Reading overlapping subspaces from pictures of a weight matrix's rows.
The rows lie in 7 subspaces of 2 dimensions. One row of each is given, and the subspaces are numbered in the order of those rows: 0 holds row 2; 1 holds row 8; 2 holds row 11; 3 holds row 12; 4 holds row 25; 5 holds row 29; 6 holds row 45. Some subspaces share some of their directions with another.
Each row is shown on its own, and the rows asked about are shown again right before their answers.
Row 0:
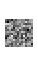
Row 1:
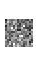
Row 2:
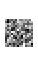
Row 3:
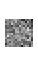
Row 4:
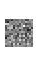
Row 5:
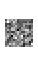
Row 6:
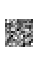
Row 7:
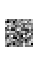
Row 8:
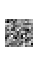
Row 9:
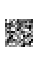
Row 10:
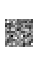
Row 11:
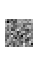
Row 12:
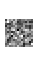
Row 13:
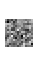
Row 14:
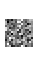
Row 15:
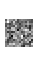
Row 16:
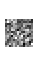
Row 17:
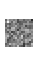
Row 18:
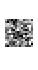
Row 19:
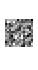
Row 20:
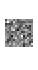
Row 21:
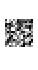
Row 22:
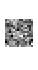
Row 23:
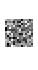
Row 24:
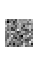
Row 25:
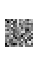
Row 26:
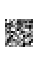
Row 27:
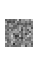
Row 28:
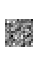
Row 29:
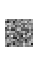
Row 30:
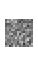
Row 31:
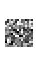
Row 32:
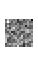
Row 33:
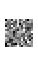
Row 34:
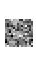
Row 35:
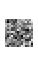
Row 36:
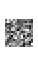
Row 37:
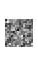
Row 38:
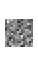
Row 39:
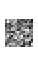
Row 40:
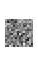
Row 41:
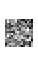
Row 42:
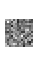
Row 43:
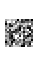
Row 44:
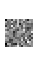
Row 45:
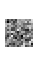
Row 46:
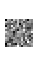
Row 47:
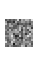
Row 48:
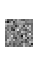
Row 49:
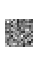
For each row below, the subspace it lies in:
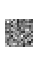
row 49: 4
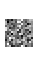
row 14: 5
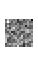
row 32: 0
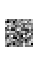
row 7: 5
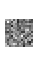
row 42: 4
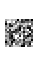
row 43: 3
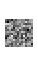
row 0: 1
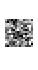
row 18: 0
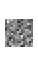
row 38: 5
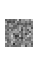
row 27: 3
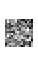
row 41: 6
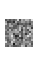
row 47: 3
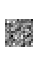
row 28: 3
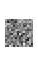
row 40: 2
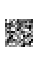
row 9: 2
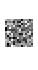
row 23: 5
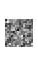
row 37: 4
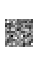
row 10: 5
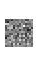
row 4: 1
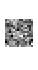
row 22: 0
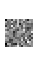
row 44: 4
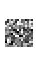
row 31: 3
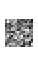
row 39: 6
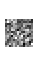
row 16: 2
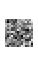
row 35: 6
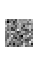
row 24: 1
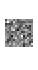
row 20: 6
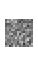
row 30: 2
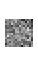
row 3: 6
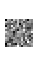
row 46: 4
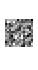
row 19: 3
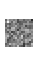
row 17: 0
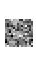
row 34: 0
